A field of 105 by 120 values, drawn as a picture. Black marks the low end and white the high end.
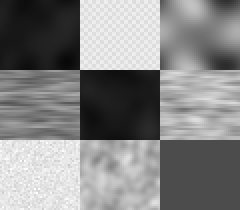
The table splits into 3 rows of 3 panels. Panel 1,1: very low, smooth, faint in contrast. Panel 1,2: very high, checkered, faint in contrast. Panel 1,3: middling, smooth, strong in contrast. Panel 2,1: middling, streaked across. Panel 2,2: very low, smooth, faint in contrast. Panel 2,3: high, streaked across. Panel 3,1: very high, fine-grained, faint in contrast. Panel 3,2: high, blotchy. Panel 3,3: low, flat.
